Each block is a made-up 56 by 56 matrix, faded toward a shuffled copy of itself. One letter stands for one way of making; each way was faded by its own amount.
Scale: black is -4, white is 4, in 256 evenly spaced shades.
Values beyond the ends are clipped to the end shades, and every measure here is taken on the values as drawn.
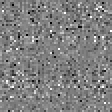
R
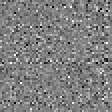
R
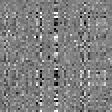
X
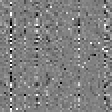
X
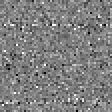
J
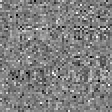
R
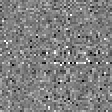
R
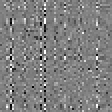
X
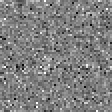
J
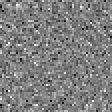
R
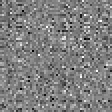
R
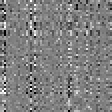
X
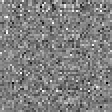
R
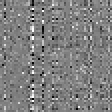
X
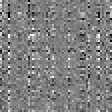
X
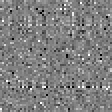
R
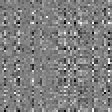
X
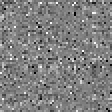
R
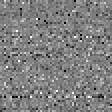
R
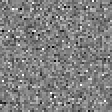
J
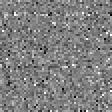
J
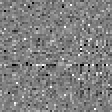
R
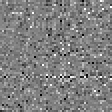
R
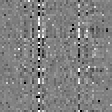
X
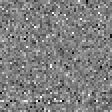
J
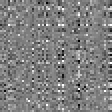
X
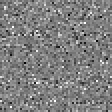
J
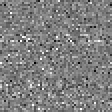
J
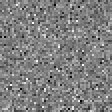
J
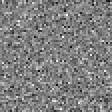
J
